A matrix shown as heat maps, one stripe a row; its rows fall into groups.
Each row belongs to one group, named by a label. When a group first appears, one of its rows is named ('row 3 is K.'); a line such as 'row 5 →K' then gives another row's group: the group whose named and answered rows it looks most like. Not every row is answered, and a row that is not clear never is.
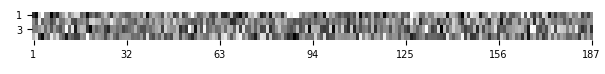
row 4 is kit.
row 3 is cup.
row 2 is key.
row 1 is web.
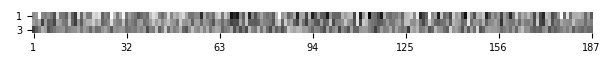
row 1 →key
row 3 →web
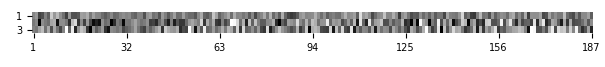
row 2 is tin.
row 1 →kit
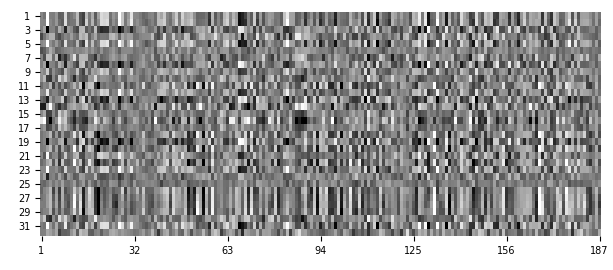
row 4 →web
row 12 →key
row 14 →web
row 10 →kit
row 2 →key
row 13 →tin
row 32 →web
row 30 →kit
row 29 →cup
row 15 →kit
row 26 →cup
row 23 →key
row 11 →cup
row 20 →cup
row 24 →tin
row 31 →key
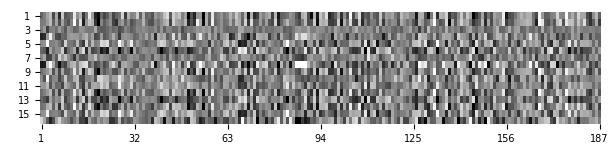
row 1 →cup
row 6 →tin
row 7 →kit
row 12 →cup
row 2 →cup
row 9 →cup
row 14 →cup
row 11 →key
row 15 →key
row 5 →key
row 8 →web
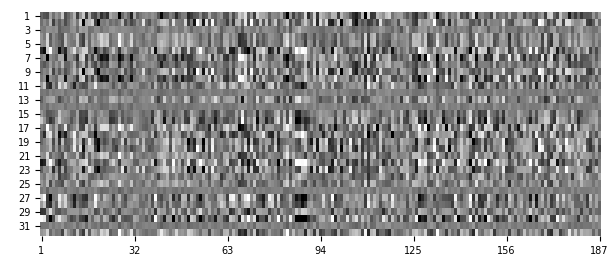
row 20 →cup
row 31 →tin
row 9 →cup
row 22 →web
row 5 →key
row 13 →web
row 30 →kit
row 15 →kit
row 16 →kit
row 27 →kit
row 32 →key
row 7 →tin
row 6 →web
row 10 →tin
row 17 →key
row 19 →cup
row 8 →tin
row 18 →web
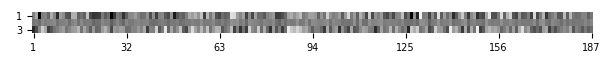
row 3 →web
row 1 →tin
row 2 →tin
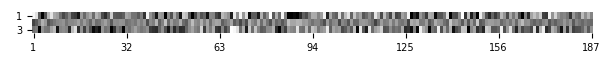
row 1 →kit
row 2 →web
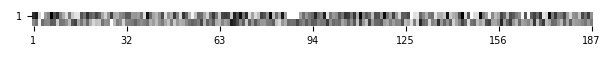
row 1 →web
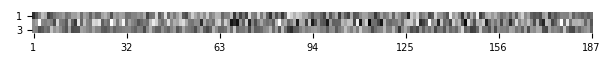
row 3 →kit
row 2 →key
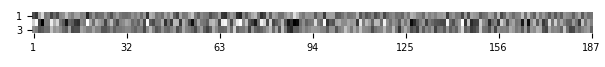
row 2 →kit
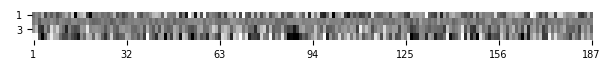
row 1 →cup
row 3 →kit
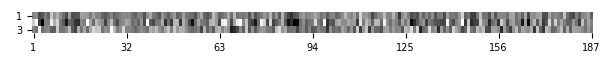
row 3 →key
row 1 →kit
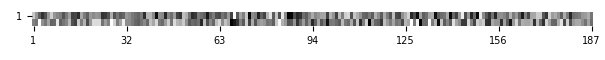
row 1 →kit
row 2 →key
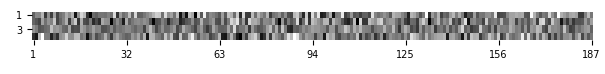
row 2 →tin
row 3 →kit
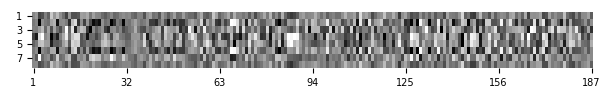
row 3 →cup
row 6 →tin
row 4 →web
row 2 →tin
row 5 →web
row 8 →kit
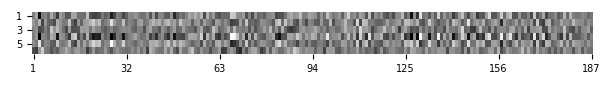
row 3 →kit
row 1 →tin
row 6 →web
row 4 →tin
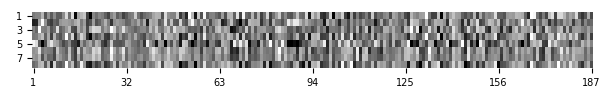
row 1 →cup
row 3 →key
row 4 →cup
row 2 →web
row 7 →key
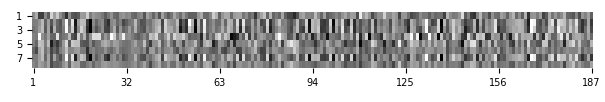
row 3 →cup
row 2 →cup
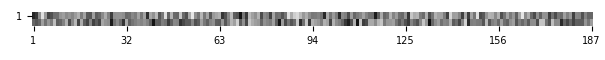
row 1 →web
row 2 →tin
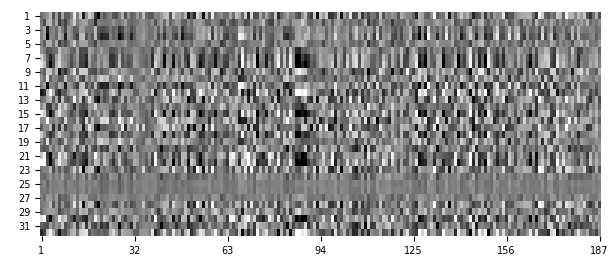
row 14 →kit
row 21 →kit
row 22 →kit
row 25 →tin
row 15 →kit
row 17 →cup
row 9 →web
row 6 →kit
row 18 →kit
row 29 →web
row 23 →cup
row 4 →tin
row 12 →web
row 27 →web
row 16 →key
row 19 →key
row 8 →kit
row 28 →cup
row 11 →tin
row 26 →tin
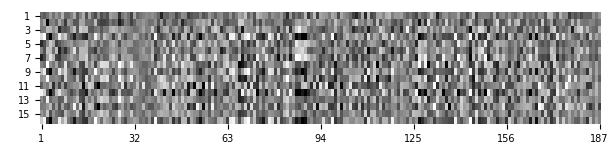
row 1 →tin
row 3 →web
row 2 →tin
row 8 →key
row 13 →key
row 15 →key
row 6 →web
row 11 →cup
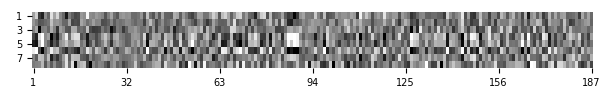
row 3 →tin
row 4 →web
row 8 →cup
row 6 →kit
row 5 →web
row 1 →kit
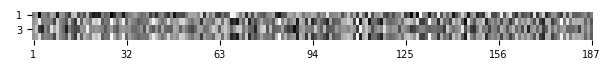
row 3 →kit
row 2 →key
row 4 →key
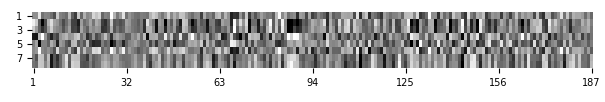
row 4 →web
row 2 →kit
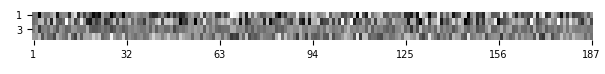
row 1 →tin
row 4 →key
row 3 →tin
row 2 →cup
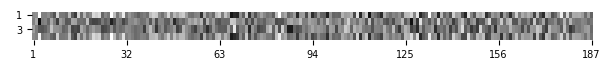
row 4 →key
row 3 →kit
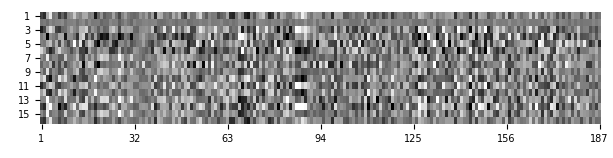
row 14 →web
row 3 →web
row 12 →kit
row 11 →web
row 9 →key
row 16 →web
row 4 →tin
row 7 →key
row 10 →kit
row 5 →cup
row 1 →web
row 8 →cup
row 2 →tin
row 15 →key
